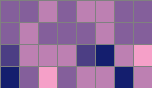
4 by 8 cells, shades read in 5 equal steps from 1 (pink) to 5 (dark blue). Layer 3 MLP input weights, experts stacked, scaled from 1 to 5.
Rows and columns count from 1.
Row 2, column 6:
2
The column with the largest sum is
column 1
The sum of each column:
15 10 8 11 11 11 13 9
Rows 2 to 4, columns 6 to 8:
2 3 3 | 5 2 1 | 2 5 2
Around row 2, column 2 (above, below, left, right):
3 2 3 3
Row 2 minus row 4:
-2 -1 2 0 1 0 -2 1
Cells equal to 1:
2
